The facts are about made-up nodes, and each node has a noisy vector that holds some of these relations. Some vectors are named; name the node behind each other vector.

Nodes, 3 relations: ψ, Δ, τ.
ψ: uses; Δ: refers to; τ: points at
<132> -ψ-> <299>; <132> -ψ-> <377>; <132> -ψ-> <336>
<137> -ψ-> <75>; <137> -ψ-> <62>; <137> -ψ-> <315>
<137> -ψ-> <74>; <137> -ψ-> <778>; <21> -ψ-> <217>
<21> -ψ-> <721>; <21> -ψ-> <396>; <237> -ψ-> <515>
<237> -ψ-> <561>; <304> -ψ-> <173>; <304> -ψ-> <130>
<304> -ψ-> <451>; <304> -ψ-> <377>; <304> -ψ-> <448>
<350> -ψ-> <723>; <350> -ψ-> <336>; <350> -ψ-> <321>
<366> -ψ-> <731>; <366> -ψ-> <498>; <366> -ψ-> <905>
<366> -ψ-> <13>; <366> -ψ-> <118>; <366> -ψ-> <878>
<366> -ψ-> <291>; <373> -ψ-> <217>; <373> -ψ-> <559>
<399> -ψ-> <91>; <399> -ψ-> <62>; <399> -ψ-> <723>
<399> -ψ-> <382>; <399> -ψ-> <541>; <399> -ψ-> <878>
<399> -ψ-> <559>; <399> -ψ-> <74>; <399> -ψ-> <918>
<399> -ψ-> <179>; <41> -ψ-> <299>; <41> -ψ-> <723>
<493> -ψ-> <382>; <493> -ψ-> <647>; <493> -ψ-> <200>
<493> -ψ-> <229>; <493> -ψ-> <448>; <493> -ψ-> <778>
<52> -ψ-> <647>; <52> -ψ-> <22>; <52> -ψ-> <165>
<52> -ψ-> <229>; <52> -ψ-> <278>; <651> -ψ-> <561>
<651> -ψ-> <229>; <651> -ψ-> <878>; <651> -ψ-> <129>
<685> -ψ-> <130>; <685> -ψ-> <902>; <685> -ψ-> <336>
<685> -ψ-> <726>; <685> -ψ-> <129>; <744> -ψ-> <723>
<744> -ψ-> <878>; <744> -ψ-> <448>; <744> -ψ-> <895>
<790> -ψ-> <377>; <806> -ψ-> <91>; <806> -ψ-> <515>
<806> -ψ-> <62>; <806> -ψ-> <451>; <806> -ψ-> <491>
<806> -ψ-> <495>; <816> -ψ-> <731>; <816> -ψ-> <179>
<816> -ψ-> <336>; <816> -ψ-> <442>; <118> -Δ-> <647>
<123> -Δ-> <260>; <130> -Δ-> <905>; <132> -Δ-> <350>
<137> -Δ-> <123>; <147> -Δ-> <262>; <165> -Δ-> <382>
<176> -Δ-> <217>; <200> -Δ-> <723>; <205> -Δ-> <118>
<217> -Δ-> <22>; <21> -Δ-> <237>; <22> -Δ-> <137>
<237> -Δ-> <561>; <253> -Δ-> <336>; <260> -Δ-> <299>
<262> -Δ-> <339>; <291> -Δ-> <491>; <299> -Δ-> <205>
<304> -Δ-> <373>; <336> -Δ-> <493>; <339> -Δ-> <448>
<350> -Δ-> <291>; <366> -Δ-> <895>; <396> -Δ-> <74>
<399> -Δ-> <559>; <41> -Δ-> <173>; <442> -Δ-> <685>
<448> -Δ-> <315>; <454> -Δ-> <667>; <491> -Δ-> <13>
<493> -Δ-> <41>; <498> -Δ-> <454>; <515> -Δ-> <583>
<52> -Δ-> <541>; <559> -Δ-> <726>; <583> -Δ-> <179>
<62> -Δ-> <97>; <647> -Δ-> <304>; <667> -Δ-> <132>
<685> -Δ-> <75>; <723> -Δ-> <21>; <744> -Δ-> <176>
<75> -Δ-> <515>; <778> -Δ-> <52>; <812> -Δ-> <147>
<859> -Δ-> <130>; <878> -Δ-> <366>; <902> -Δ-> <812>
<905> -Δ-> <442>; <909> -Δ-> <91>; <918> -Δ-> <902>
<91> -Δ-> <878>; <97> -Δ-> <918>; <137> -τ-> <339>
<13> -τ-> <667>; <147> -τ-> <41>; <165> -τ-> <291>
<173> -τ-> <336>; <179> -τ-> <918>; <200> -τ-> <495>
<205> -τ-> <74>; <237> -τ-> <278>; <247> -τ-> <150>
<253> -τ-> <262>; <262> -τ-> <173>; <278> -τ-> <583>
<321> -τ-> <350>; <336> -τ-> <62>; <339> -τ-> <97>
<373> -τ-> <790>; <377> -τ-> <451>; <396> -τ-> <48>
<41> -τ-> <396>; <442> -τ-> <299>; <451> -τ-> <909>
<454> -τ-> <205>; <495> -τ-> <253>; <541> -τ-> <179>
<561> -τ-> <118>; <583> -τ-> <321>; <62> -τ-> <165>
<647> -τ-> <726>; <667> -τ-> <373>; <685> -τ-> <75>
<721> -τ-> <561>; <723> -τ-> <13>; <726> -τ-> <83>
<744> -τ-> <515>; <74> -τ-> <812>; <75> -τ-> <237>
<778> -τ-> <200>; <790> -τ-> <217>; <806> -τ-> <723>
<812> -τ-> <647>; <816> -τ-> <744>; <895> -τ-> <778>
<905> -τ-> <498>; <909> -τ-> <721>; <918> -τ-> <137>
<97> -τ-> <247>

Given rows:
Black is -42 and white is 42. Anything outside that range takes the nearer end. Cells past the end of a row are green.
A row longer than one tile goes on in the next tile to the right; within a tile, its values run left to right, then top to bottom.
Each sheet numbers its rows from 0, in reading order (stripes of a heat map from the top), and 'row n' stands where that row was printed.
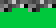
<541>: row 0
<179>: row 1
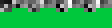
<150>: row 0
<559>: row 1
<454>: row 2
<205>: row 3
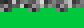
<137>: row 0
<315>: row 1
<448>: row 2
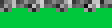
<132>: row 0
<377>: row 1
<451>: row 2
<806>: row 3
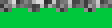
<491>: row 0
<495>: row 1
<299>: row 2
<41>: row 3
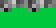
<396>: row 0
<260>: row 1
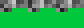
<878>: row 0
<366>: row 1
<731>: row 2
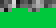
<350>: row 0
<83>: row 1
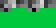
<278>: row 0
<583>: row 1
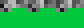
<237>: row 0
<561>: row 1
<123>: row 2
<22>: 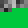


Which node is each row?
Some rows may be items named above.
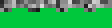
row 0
<366>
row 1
<165>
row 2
<373>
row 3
<75>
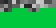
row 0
<137>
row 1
<75>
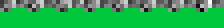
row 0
<399>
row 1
<377>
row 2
<262>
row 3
<48>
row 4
<451>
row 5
<442>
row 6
<21>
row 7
<205>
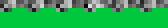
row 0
<905>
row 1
<278>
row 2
<13>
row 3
<685>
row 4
<304>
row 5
<366>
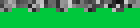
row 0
<726>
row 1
<723>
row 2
<790>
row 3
<918>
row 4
<247>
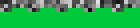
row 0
<339>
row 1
<905>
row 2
<253>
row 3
<321>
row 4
<97>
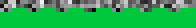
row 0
<806>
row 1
<74>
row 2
<217>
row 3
<291>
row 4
<147>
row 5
<137>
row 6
<75>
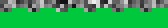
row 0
<647>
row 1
<816>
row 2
<150>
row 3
<895>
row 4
<515>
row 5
<651>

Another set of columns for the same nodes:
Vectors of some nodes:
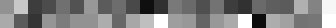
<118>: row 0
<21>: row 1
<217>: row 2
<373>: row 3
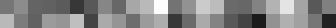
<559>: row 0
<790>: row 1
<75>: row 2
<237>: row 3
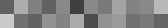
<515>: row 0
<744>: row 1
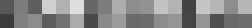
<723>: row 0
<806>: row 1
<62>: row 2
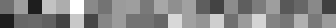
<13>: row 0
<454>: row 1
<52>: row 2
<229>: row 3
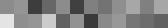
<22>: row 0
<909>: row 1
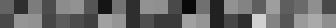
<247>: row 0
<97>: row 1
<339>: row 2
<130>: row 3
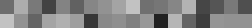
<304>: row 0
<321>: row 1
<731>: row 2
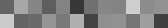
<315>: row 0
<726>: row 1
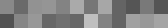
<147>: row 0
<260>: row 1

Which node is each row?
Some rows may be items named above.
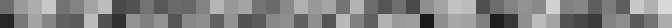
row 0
<74>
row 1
<291>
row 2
<377>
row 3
<377>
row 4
<83>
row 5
<583>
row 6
<647>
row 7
<723>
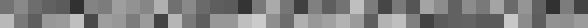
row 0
<559>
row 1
<685>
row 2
<559>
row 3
<651>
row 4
<350>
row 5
<905>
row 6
<150>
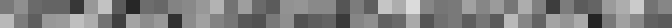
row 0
<559>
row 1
<366>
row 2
<205>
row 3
<541>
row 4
<723>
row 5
<442>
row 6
<399>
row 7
<74>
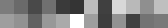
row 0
<217>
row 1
<495>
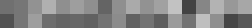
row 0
<561>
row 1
<895>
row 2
<165>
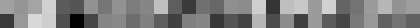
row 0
<278>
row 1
<816>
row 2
<179>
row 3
<173>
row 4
<451>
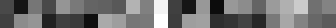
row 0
<918>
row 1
<373>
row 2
<137>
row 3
<74>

